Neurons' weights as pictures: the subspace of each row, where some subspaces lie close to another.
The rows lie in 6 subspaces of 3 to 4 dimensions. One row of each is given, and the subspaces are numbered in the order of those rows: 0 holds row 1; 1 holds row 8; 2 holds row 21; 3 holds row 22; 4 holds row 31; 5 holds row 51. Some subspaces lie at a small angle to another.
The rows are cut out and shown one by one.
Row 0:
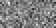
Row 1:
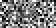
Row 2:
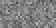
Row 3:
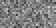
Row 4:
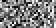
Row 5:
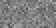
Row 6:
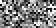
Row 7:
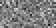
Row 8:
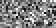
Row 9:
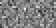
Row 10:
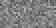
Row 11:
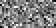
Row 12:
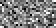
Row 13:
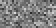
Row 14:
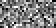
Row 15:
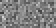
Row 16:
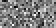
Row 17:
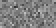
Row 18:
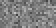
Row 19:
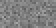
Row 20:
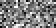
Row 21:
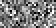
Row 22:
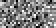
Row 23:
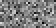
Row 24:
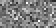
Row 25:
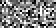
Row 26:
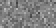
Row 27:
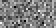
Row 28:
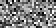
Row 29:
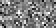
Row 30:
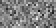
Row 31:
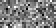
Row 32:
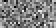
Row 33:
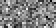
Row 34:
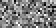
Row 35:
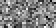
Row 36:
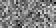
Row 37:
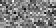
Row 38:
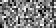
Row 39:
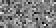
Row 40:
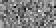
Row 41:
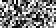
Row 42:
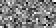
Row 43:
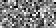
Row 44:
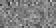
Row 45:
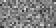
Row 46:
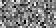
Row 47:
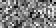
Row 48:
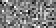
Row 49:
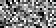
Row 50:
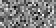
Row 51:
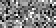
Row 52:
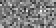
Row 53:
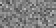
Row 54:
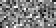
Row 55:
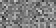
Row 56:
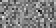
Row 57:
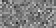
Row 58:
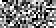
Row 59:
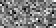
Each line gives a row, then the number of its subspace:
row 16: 1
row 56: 0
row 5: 4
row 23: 4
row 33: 4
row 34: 0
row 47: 5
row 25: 3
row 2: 4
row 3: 3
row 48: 3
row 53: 5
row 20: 0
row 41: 0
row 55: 0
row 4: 2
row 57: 1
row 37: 5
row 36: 0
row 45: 3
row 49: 1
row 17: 1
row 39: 4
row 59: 2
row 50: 2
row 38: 0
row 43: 1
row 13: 5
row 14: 2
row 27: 5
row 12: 2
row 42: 4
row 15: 0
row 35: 4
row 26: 1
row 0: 5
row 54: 5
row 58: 3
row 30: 2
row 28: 1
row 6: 5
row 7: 1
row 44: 1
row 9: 0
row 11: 2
